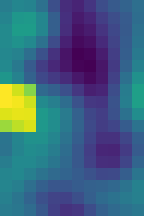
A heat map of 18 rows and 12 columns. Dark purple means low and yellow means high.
The ninth with the highest average is the middle left. The ninth with the lowest average is the top middle. The middle left is the roughest part. In the middle left lies a patch that is higher than the rest.
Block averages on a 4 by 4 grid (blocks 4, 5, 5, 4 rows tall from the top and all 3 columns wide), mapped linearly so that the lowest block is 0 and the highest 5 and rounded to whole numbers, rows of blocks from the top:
4 2 0 2 | 5 1 0 2 | 5 3 1 2 | 3 2 2 3
